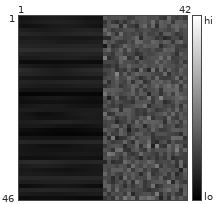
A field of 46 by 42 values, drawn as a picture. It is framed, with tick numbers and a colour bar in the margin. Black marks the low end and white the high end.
It is made of 1 by 2 panels. Panel 1,1: very low, streaked across, faint in contrast. Panel 1,2: low, fine-grained.
